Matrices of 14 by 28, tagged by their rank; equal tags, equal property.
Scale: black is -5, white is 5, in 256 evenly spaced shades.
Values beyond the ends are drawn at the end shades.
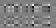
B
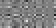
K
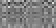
K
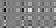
B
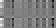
B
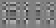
B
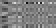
K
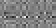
K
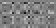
K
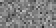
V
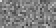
V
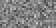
V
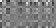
K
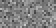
V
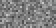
V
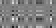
B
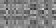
K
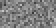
V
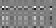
B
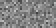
V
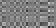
B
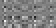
K
